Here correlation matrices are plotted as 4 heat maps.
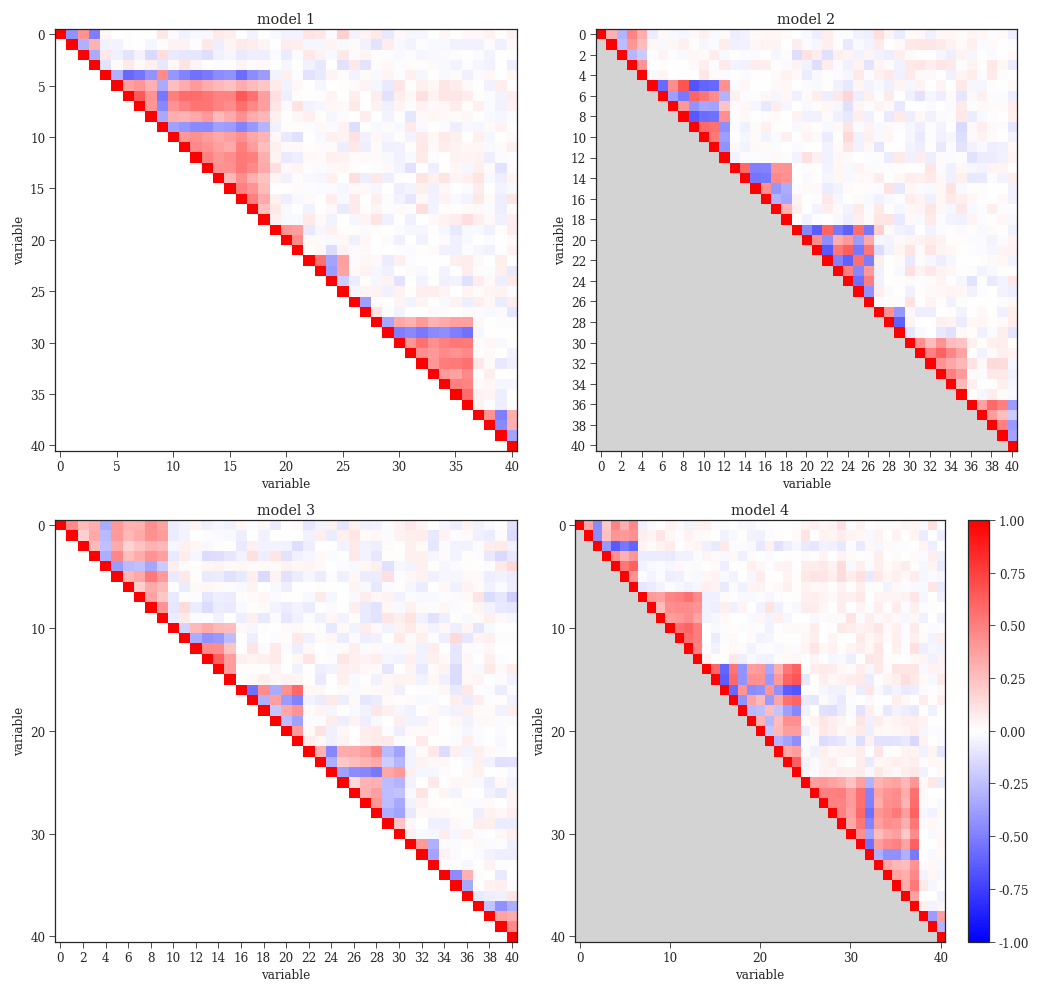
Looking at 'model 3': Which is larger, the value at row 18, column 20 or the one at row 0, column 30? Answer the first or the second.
the first
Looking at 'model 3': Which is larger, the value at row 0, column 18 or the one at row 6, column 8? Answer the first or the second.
the second
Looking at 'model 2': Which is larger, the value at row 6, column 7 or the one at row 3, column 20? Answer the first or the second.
the second
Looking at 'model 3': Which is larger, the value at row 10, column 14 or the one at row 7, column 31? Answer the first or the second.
the first
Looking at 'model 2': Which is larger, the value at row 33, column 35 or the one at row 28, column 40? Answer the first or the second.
the first
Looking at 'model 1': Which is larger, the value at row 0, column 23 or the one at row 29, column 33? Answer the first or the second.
the first
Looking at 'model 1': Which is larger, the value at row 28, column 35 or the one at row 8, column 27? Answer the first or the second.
the first
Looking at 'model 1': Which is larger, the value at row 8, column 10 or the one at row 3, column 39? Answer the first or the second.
the first
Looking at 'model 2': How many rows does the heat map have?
41
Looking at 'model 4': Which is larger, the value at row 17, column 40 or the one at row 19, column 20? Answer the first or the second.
the second
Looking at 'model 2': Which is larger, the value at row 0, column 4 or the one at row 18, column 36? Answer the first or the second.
the first
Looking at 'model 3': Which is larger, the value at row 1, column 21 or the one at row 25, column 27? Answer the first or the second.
the second
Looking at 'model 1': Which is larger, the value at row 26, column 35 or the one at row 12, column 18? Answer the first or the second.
the second
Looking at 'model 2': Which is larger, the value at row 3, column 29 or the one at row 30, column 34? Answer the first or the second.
the second
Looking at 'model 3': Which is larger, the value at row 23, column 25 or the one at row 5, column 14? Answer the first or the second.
the first
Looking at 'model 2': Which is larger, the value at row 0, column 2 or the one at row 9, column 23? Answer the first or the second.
the second
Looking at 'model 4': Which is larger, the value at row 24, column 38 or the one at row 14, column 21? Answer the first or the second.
the first
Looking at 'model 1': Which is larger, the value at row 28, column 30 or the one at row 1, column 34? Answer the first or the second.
the first
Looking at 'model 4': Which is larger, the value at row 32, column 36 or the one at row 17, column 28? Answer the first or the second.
the second
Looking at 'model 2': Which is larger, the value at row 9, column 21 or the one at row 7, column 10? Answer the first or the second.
the first
